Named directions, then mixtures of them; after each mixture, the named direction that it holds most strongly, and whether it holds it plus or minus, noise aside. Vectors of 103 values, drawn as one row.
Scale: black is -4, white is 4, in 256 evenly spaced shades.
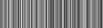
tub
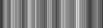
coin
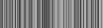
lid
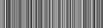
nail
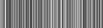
nail, plus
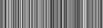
tub, plus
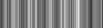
coin, plus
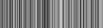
lid, plus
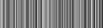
lid, minus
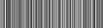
nail, plus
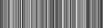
tub, plus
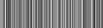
nail, plus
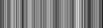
coin, plus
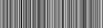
tub, minus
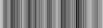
coin, minus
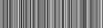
tub, minus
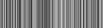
lid, plus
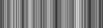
coin, plus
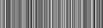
nail, plus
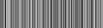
nail, minus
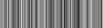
tub, plus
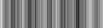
coin, minus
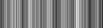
coin, plus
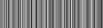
tub, plus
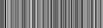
nail, minus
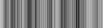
coin, minus
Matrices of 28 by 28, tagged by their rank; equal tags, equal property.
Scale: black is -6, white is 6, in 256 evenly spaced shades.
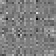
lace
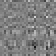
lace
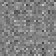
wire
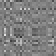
lace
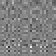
lace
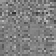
wire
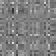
lace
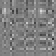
lace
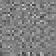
wire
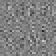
wire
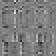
lace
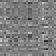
lace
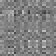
lace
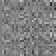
wire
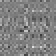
lace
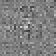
wire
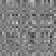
lace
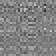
wire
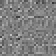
wire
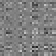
lace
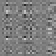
lace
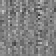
wire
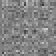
wire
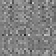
wire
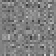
wire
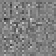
wire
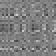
lace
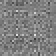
wire
